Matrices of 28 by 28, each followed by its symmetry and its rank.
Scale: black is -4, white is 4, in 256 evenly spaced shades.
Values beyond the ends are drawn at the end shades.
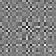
symmetric, rank two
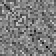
symmetric, full rank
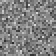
neither, full rank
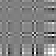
symmetric, rank one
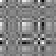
symmetric, rank two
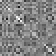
symmetric, rank five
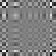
symmetric, rank one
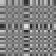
symmetric, rank one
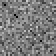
symmetric, full rank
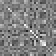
symmetric, rank five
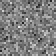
symmetric, full rank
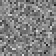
neither, full rank
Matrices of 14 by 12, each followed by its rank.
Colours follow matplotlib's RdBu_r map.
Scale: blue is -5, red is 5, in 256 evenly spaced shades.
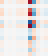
one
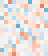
full rank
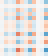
one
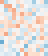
full rank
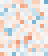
full rank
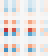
one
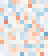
full rank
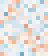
full rank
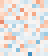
full rank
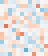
full rank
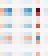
one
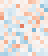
full rank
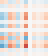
one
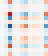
one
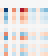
one
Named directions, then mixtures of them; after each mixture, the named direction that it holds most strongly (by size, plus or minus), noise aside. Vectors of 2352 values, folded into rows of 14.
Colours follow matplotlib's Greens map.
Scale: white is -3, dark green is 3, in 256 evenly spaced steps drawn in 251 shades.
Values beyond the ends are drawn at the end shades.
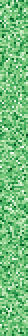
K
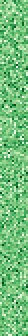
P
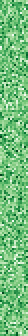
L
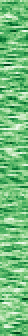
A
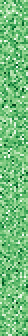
P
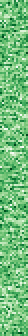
K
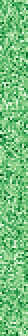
L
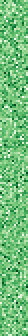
P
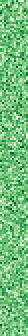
K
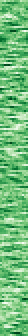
A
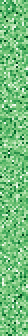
P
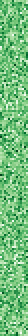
L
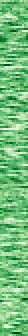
A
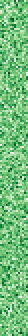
K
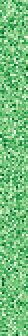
P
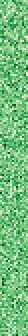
P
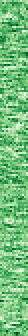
A
